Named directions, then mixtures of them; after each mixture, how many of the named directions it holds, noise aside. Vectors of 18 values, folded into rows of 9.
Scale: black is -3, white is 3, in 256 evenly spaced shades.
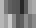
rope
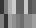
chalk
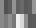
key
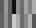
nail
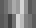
two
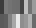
three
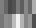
two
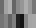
one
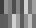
two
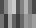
three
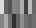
two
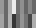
one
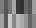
three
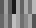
one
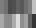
three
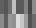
two
